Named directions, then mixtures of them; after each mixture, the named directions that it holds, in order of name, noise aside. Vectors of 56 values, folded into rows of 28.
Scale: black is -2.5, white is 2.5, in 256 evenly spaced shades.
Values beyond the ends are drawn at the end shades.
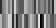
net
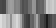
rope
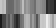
rope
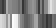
rope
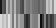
net, rope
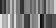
net, rope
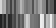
net, rope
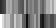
net, rope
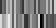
net, rope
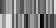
net, rope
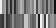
net, rope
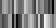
net, rope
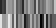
net, rope
